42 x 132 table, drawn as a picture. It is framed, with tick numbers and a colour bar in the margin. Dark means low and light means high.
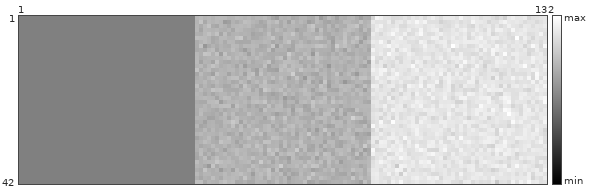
It is made of 1 by 3 panels. Panel 1,1: middling, flat. Panel 1,2: high, fine-grained, faint in contrast. Panel 1,3: very high, fine-grained, faint in contrast.
